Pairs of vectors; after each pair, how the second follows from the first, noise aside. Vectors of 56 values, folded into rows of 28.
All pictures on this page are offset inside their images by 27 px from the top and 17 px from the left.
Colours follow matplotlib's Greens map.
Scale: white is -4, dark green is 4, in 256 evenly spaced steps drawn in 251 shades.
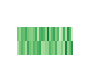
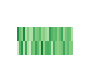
reversed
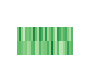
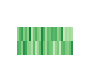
shuffled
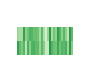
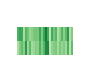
negated
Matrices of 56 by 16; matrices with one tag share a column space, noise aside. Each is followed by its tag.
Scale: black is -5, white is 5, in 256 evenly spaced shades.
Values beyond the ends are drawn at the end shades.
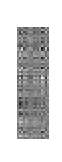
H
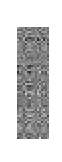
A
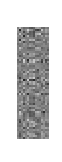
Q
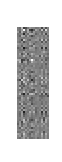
Q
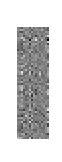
A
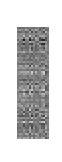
A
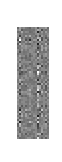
A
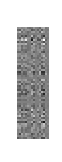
A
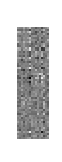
H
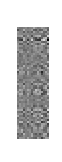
A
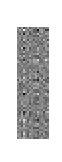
Q
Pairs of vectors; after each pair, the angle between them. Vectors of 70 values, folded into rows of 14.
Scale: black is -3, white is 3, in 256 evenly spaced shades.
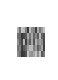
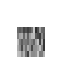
orthogonal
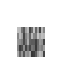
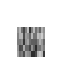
nearly parallel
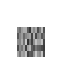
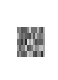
nearly opposite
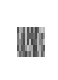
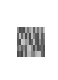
orthogonal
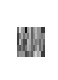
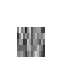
nearly parallel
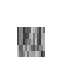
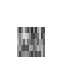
partly opposed
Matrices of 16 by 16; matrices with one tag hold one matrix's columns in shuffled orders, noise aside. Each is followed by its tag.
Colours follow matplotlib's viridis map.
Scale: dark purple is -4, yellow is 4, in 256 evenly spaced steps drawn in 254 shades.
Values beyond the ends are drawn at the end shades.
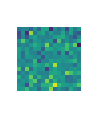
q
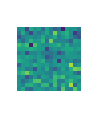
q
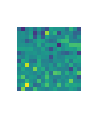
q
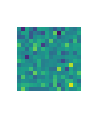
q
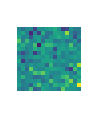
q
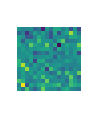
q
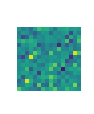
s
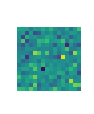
s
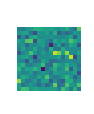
s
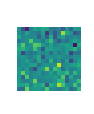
q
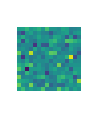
s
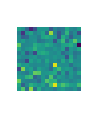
q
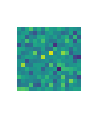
s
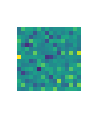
s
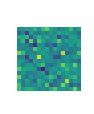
s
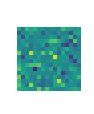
s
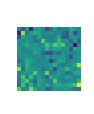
q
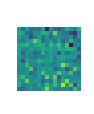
q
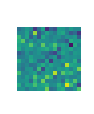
q
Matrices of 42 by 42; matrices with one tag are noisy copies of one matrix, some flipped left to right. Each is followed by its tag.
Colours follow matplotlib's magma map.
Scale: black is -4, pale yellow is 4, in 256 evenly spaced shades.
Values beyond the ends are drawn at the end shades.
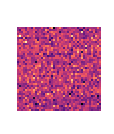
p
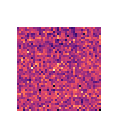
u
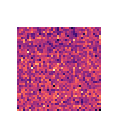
u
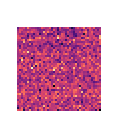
u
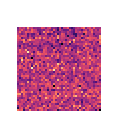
u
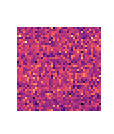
p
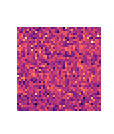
p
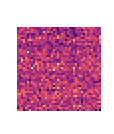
u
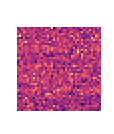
p
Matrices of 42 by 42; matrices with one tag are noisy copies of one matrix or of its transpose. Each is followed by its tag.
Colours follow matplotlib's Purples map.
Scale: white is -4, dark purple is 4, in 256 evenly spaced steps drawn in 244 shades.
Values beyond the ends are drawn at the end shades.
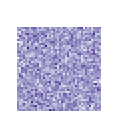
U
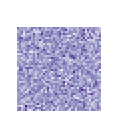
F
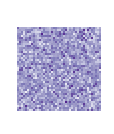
F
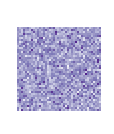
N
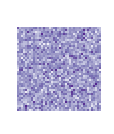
F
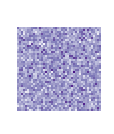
F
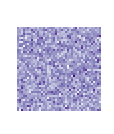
N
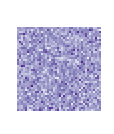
N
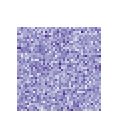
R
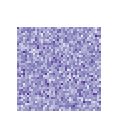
F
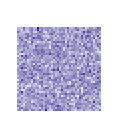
R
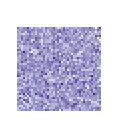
F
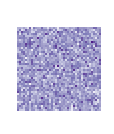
U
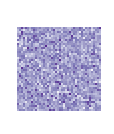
U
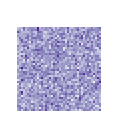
R
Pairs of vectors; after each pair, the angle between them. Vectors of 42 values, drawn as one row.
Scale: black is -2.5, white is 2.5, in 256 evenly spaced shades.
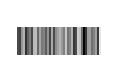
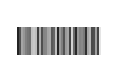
partly aligned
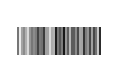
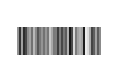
orthogonal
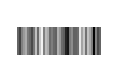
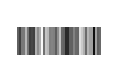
nearly parallel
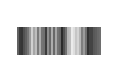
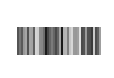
partly aligned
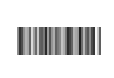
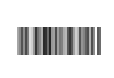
partly aligned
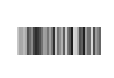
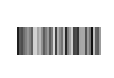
nearly opposite
